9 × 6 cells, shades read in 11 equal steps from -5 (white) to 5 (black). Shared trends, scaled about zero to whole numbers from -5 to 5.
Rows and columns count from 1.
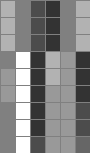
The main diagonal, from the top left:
-2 0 2 -2 -1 3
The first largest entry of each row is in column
4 4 4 3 3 3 3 3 3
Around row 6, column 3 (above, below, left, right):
3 3 -5 -1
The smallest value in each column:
-2 -5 2 -2 -1 -2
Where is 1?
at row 9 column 6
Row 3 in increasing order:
-2 -2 0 0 2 3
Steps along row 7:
down up down same up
